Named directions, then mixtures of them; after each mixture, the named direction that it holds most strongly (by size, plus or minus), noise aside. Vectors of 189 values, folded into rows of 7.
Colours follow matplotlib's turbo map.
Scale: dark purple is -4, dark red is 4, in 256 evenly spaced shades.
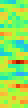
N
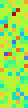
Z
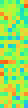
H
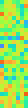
H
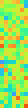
H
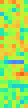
N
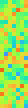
Z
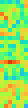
H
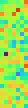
Z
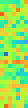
N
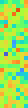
Z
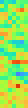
N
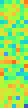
H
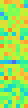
H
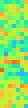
N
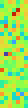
Z
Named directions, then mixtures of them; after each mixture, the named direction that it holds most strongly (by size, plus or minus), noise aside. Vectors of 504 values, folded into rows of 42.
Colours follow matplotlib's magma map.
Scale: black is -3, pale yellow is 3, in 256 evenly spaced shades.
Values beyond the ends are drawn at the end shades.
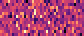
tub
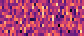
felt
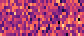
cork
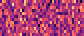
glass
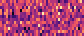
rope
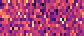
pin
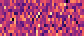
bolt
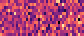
cork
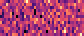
tub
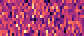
tub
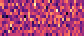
pin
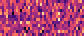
rope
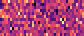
pin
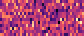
pin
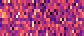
pin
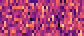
felt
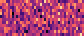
rope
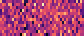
glass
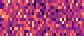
pin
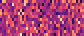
glass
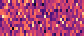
pin
